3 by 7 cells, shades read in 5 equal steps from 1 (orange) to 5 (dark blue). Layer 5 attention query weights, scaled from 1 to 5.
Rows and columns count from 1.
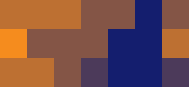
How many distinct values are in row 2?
4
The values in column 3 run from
2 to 3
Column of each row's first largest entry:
6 5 5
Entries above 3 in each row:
1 2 4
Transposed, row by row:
2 1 2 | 2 3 2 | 2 3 3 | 3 3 4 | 3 5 5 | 5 5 5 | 3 2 4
